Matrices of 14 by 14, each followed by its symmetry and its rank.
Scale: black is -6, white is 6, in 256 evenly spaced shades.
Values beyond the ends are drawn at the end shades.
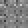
antisymmetric, rank two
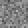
neither, full rank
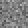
antisymmetric, full rank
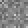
symmetric, rank three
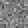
antisymmetric, full rank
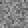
neither, full rank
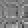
antisymmetric, rank two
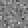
antisymmetric, full rank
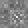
symmetric, rank three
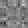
antisymmetric, rank two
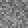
neither, full rank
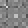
symmetric, rank three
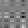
neither, rank one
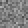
antisymmetric, full rank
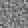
antisymmetric, full rank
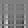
neither, rank one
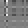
neither, rank one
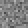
neither, full rank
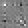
symmetric, rank three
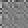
antisymmetric, rank two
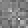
symmetric, rank three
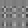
neither, rank one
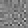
antisymmetric, rank two
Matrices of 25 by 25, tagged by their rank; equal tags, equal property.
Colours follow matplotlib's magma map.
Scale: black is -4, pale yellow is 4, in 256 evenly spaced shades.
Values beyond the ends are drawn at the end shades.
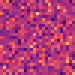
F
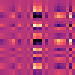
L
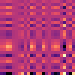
L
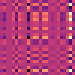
L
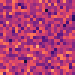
F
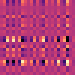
L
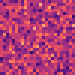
F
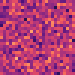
F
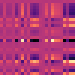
L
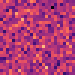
F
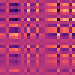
L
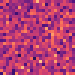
F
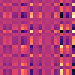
L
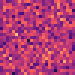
F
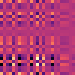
L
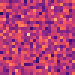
F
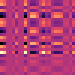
L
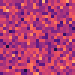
F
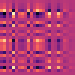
L
